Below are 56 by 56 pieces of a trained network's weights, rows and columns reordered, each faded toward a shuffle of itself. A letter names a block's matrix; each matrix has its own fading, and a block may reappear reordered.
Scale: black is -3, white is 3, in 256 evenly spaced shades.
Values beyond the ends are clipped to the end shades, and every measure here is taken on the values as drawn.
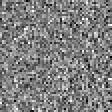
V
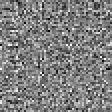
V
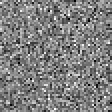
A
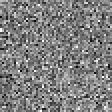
A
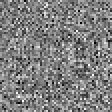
V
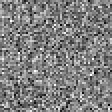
V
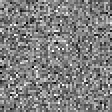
V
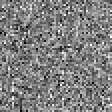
A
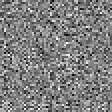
V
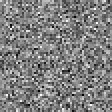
V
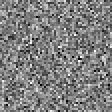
A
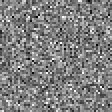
A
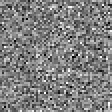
A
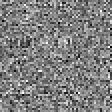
V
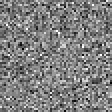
V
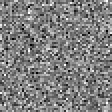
A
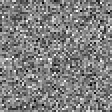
V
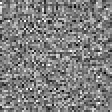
V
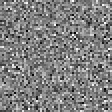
A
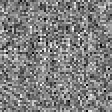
V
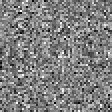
V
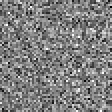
V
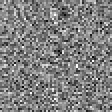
V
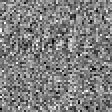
V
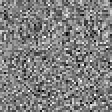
V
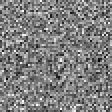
V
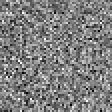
V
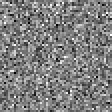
A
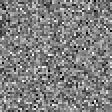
A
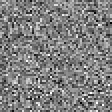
V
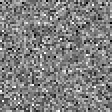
A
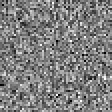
V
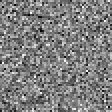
A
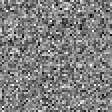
V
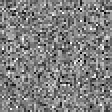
V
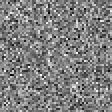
A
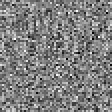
V
